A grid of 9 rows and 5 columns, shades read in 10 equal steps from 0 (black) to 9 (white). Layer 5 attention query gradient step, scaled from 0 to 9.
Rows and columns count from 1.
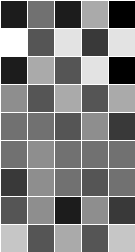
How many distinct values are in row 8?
4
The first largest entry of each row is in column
4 1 4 3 4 2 2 2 1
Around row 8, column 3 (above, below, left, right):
4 6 5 5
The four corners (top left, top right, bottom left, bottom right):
1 0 7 7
